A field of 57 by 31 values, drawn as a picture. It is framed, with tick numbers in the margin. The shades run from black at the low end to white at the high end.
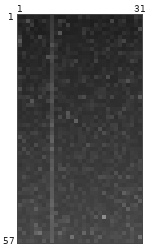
Odd lines: column 9. Stripes: none. Slope: up to the bottom. Average level on the scale: 20%.
